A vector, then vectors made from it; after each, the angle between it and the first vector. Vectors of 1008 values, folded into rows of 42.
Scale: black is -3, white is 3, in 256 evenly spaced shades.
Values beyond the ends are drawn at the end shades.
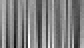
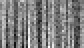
nearly parallel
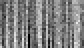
nearly opposite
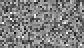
orthogonal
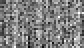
partly opposed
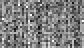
partly aligned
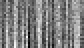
nearly opposite
